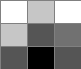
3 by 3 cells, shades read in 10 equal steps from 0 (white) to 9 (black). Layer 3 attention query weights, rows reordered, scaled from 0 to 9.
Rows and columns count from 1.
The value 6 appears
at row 2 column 2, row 3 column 1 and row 3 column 3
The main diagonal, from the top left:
0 6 6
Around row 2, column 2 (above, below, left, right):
2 9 2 5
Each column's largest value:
6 9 6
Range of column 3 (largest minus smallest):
6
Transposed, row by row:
0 2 6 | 2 6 9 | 0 5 6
